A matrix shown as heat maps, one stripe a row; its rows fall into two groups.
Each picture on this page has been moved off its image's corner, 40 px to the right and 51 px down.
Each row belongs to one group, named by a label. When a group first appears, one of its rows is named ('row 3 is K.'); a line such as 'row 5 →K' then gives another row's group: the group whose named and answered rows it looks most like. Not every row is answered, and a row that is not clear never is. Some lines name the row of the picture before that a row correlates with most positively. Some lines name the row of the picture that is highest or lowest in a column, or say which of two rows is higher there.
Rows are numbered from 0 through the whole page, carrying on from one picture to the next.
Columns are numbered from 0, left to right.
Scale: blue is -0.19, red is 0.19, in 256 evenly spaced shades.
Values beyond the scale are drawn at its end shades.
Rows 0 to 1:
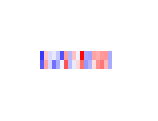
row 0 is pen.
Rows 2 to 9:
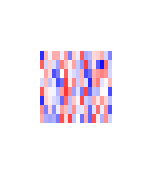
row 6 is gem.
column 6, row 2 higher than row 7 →No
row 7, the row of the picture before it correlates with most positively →0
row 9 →gem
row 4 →pen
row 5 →pen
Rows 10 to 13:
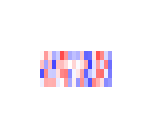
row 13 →pen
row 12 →pen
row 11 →gem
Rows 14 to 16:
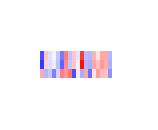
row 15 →pen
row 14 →pen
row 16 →gem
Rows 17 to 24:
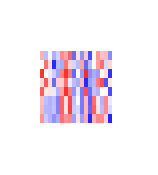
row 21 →gem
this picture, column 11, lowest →20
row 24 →gem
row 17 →gem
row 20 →pen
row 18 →pen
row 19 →gem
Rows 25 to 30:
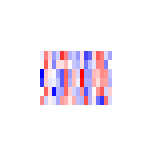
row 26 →pen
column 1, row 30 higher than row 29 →No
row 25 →pen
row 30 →gem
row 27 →pen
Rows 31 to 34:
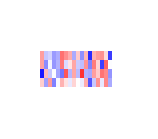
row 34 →gem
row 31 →gem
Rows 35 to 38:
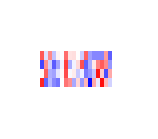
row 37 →pen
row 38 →gem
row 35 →gem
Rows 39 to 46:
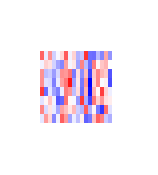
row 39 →gem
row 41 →gem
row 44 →pen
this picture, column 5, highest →46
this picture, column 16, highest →45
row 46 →pen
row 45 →gem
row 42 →gem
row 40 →pen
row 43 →gem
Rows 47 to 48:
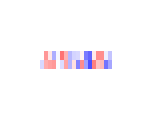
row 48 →pen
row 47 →pen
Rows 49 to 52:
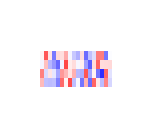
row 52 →gem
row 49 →pen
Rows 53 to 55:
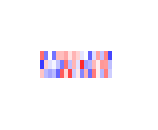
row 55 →gem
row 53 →gem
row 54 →pen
